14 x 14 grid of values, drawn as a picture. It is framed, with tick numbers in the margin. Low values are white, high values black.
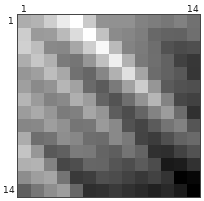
The values follow a bell shape. There is an overall slope up to the bottom right. The bottom right is the ninth with the highest average. The halves do not mirror each other. On average the colour sits 50% of the way up the scale.
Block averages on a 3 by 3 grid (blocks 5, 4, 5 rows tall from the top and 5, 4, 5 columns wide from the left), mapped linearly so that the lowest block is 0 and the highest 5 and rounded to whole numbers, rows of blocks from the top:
0 0 3
1 2 3
2 4 5
